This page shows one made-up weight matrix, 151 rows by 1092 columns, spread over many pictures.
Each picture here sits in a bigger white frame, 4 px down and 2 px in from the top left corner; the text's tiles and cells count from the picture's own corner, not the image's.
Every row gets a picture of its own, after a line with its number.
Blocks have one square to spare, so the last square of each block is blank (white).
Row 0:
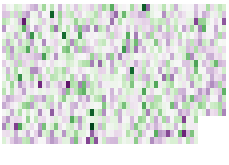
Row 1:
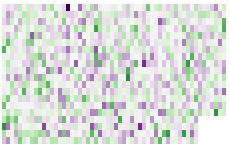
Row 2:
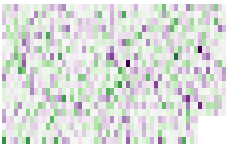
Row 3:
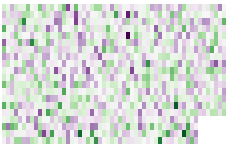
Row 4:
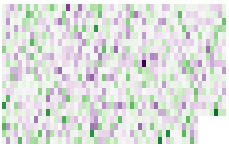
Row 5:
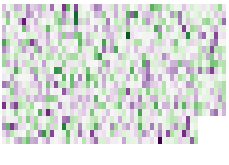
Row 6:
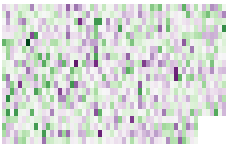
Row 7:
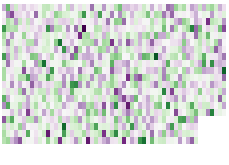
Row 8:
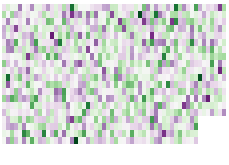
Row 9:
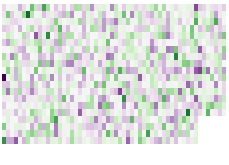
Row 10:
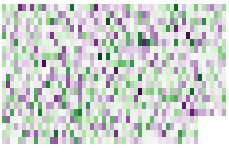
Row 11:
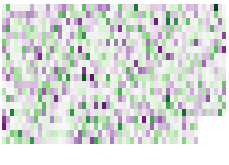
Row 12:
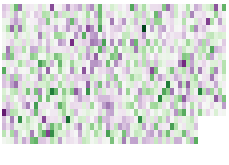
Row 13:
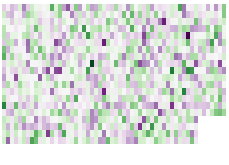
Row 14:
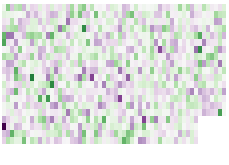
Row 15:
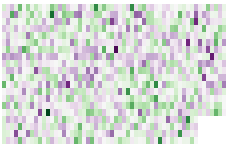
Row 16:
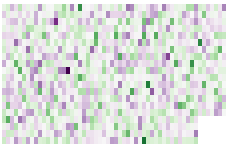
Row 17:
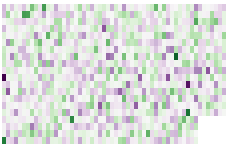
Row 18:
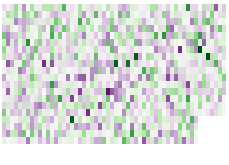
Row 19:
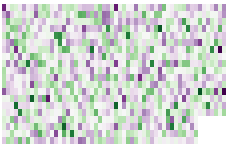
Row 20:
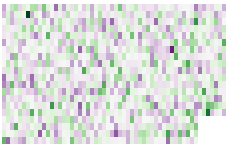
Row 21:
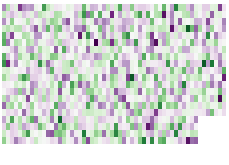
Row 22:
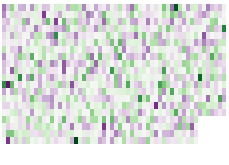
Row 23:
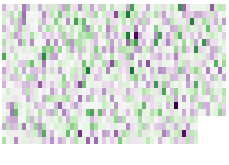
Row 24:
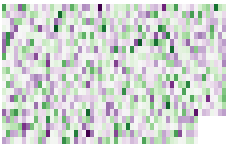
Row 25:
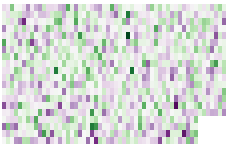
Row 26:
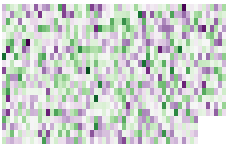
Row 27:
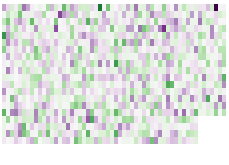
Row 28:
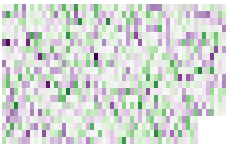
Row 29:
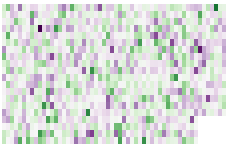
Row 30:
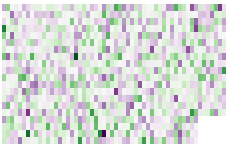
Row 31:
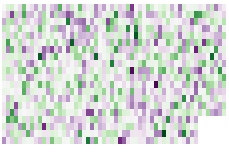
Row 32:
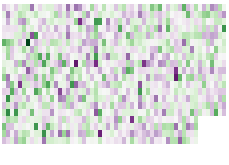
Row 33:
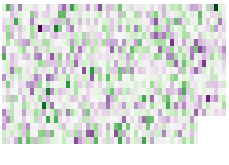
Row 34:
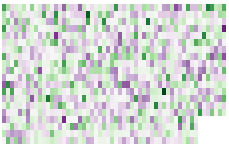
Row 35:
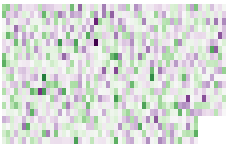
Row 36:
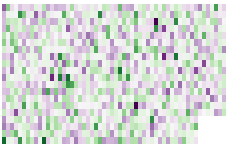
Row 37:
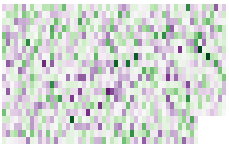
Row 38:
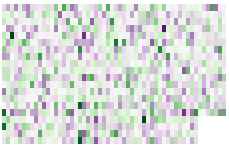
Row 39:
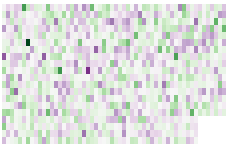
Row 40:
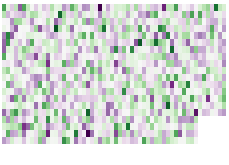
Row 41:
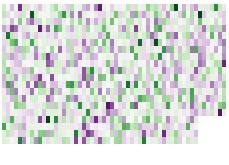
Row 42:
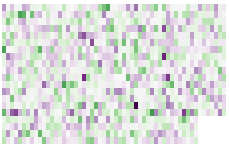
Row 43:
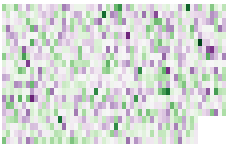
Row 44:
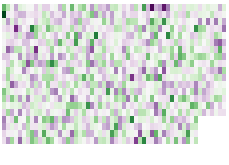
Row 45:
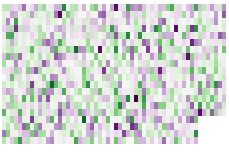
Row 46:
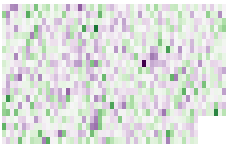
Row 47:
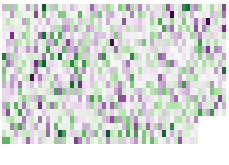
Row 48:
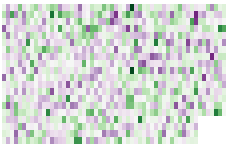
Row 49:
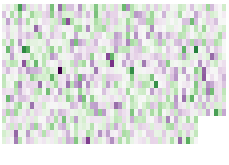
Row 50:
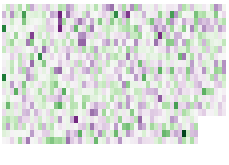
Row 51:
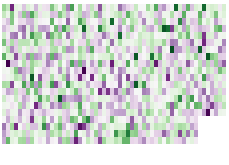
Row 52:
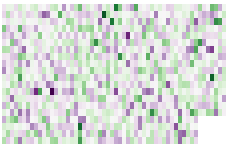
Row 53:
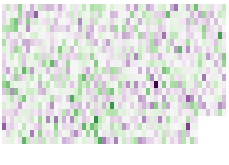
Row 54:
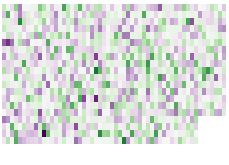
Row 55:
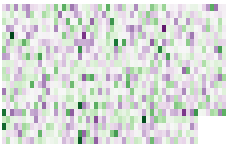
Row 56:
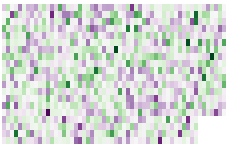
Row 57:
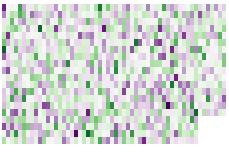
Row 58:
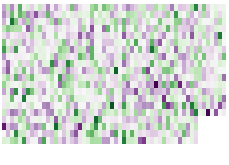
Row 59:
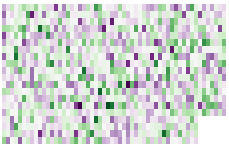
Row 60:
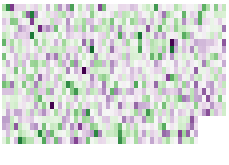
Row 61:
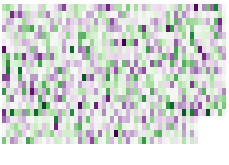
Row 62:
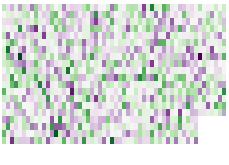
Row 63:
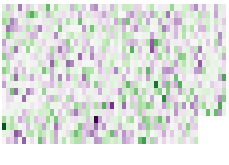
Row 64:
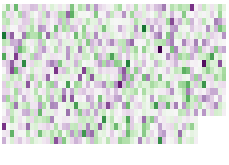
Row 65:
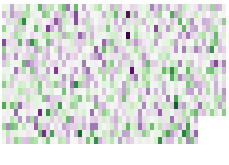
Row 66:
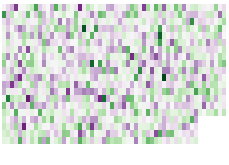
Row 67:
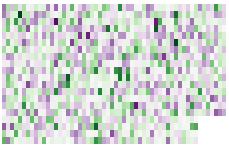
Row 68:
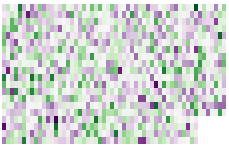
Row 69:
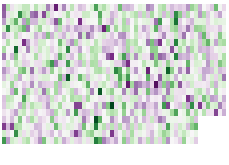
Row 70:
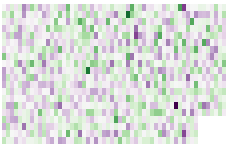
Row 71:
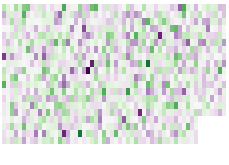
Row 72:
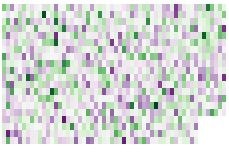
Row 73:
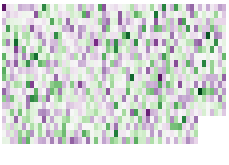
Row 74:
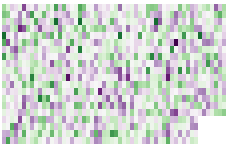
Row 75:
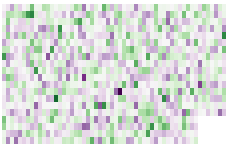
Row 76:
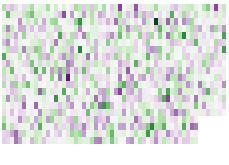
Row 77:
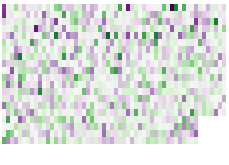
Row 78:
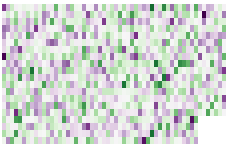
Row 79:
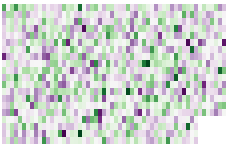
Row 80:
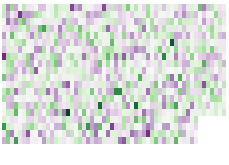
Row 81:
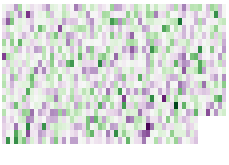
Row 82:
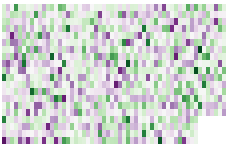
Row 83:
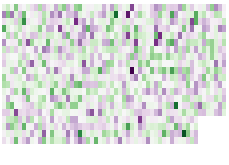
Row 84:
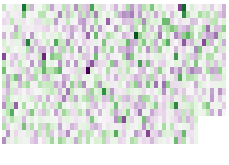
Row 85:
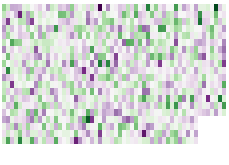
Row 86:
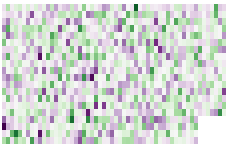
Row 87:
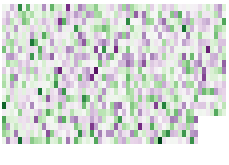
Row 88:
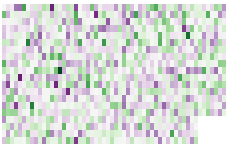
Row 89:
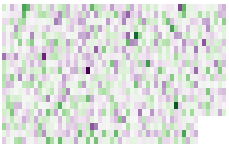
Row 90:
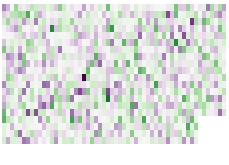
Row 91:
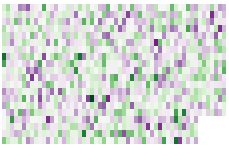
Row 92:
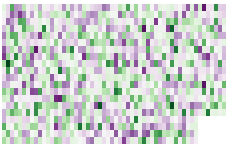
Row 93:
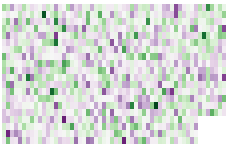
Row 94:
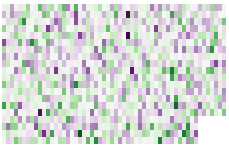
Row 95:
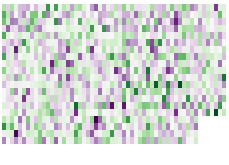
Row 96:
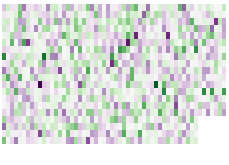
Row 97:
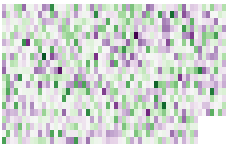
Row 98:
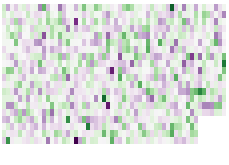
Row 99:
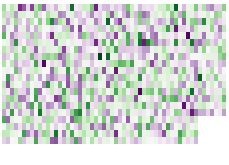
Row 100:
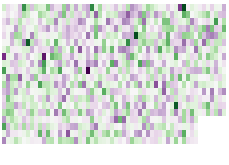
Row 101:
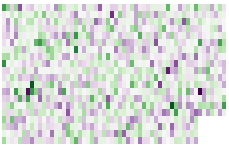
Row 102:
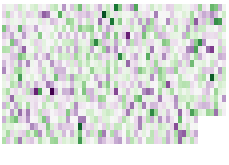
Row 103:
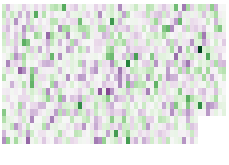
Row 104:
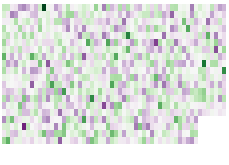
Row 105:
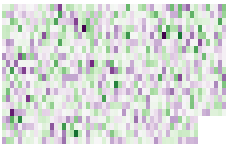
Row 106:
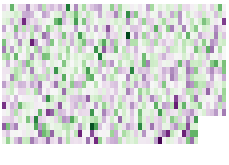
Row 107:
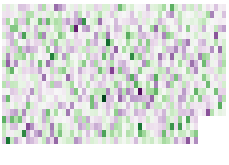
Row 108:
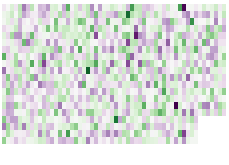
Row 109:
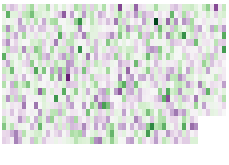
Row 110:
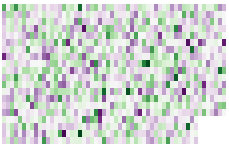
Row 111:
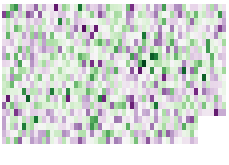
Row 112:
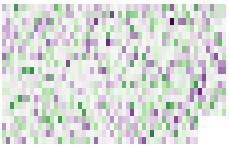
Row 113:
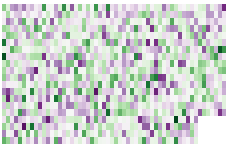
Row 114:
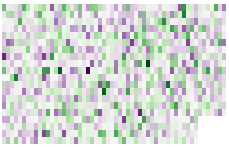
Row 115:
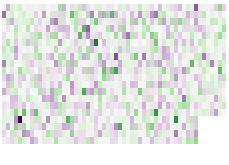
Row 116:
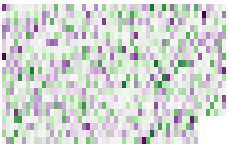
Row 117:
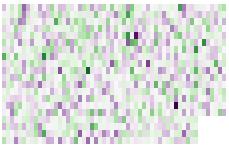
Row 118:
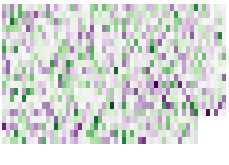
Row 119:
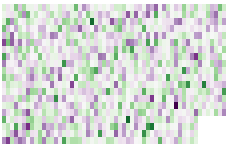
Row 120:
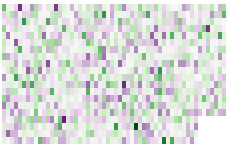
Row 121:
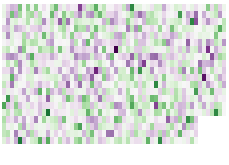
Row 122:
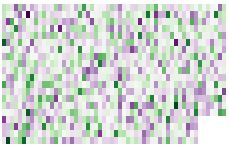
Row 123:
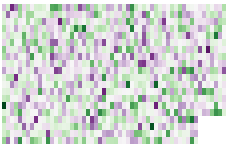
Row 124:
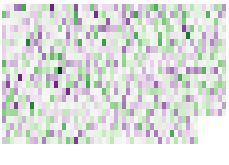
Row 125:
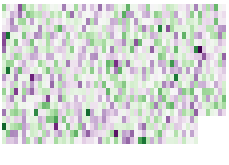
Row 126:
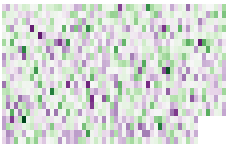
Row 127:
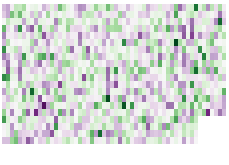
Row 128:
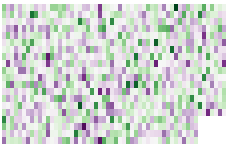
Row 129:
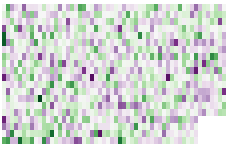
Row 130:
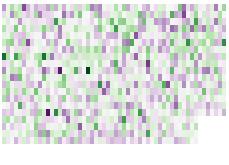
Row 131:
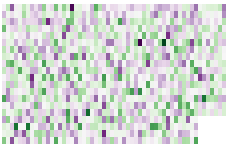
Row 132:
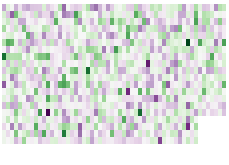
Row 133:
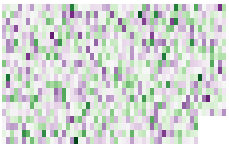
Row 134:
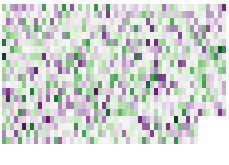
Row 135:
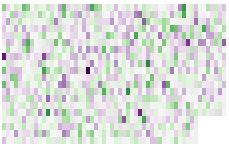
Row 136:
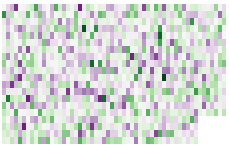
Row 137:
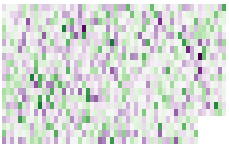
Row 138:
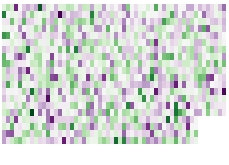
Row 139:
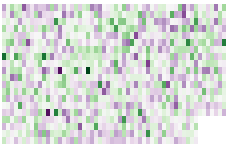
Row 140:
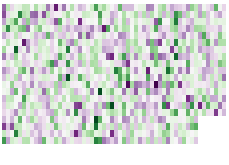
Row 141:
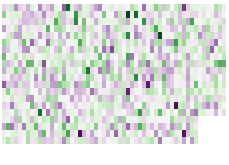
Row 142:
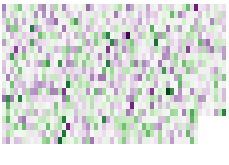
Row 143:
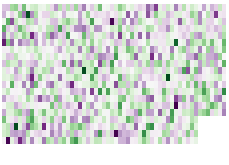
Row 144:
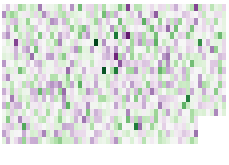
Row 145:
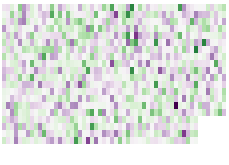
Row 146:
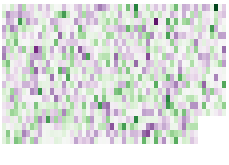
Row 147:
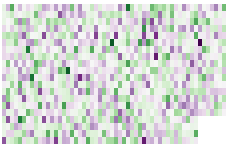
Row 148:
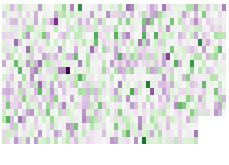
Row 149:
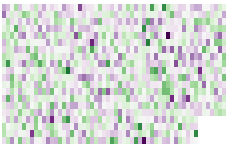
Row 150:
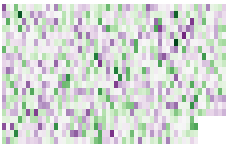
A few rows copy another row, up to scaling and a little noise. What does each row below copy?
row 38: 55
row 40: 24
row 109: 76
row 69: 140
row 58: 118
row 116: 78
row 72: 93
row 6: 32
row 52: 102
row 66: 136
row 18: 37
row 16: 148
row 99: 10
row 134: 113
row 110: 79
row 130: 139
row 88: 124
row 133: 8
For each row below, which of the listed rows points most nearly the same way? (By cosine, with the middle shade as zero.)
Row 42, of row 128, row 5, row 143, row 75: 75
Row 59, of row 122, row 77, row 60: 77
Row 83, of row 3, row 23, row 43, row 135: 3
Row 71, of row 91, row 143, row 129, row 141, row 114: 114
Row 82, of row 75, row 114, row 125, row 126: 75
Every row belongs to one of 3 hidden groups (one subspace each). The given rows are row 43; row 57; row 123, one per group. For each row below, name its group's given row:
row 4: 123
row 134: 43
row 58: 57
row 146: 57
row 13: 123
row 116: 43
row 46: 123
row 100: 123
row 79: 123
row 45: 43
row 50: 123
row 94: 123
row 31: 123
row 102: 43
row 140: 57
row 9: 57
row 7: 43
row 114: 123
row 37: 57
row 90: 57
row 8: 43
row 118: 57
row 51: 57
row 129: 57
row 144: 43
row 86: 57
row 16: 43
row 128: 57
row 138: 43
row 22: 43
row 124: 123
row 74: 57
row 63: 57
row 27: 57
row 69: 57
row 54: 123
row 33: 57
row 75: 57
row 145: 123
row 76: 57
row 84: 123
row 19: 43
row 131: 43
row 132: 123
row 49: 123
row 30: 43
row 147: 43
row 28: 123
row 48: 123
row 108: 123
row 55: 57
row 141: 123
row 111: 123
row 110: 123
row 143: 57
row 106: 123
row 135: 123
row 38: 57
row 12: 43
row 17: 57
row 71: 123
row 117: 123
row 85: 57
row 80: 57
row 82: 57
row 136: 123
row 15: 123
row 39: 123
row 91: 43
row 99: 43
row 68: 57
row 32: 123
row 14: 57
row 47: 43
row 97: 123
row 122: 57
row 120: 43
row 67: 57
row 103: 57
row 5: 123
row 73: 43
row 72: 43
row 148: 43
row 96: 123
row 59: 57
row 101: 43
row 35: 43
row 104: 43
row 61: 57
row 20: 57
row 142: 43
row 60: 57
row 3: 123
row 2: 57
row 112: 43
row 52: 43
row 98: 43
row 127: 57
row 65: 123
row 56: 123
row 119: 57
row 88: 123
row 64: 57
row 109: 57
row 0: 123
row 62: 43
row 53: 57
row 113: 43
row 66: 123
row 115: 43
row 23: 123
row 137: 43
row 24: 57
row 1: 123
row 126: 43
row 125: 57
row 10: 43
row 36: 57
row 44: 43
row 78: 43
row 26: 123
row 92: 57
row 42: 57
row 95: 57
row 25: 123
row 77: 43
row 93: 43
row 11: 57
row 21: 43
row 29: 57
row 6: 123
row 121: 123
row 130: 123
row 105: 43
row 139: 123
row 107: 43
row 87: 123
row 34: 43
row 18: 57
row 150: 57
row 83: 123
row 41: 57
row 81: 57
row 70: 123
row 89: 123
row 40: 57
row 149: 43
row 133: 43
